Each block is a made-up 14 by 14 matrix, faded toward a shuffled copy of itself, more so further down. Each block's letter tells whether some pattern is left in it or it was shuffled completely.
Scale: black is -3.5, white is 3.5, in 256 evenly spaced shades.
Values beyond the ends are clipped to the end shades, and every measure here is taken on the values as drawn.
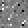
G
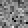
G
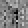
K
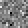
G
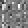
K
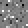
G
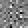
K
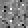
G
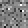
G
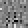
K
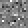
G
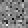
G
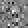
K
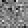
G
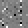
K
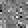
K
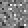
G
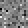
G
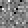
G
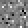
G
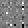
K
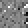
K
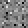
K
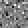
G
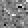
G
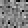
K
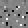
G
